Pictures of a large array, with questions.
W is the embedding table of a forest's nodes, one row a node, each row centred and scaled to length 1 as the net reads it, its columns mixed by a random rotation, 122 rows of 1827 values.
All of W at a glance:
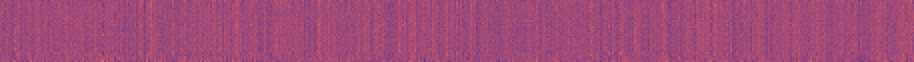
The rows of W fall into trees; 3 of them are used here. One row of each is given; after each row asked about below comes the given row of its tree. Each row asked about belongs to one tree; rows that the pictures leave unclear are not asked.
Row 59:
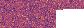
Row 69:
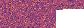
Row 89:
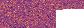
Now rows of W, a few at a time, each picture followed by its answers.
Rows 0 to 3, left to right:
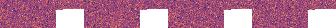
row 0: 59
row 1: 89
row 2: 59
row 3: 59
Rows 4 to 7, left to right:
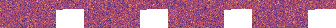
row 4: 89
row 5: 89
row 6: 59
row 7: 89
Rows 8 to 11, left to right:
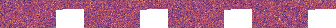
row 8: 89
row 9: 89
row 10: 89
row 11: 59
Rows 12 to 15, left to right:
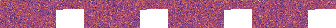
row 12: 69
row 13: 89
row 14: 89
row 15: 89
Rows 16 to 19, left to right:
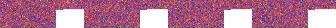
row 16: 59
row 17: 69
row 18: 89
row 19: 69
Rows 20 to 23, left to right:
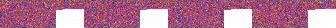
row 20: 89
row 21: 89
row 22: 69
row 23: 59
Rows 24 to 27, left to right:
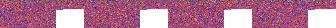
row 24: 89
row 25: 89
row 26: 59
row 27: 69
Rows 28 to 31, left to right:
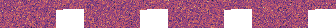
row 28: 59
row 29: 59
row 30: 69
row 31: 69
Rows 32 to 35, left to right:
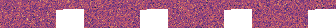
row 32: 59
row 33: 89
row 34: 69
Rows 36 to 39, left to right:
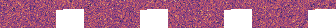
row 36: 59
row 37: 59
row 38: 89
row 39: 69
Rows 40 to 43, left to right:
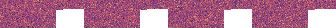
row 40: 69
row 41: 69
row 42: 89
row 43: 89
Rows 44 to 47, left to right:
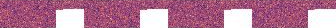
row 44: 59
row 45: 59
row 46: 59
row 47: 89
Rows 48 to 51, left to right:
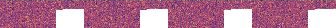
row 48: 89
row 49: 89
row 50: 59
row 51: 89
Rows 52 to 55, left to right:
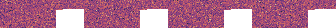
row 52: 89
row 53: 59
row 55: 89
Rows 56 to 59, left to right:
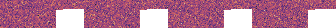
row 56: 89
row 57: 59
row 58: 59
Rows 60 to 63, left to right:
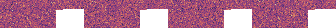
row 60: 59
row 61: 89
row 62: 59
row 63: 89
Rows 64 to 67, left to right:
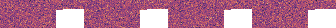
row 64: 69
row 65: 59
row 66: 59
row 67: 89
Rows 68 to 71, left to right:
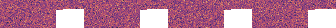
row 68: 69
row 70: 59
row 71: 69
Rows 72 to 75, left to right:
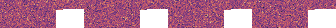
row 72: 59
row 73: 59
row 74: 89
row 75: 89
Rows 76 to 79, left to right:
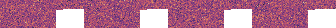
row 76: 69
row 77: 59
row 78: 89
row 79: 59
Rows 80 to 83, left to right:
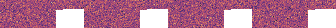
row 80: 59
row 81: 89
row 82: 59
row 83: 59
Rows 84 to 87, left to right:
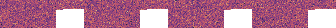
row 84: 59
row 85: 59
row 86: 89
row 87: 69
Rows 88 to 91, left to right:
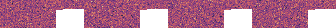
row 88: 89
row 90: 59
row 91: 59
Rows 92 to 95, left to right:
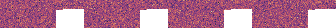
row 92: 69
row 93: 89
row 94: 59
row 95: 59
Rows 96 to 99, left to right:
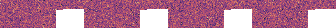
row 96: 69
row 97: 59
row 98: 59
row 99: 59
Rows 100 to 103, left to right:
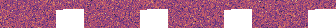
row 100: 59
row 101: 59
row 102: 59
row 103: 89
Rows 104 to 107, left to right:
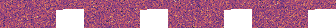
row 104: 89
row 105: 89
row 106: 89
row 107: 89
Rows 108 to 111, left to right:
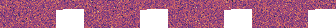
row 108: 89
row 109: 89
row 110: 89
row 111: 69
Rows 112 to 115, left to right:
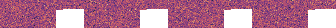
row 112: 69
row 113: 89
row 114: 69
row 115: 59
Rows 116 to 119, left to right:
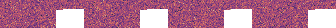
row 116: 69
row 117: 69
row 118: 89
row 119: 69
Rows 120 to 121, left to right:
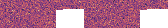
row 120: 69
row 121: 69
